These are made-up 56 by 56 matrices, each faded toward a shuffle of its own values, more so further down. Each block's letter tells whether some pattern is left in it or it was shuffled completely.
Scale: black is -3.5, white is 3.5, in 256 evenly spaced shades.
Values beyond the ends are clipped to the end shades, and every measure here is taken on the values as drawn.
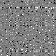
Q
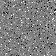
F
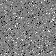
F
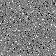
F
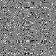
Q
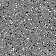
F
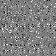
Q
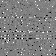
Q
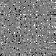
Q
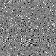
Q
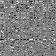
Q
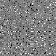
Q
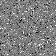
F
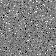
F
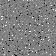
F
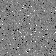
F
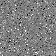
F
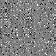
Q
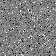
F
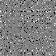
Q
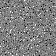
F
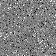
F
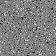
F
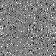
Q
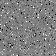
F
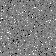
F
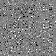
Q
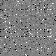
Q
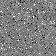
F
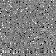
Q
